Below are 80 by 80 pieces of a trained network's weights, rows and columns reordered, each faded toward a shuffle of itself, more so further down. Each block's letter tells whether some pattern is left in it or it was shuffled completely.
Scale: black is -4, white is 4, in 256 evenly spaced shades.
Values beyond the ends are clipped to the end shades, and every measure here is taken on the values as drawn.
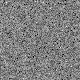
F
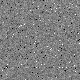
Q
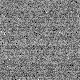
Q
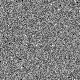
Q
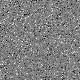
F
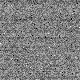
Q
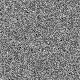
F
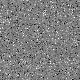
F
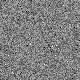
F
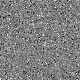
F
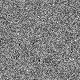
F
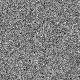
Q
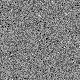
F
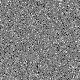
Q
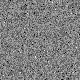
F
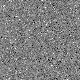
Q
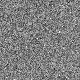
F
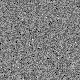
F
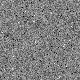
F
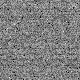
Q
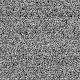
Q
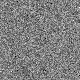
F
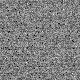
Q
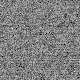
Q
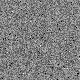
F
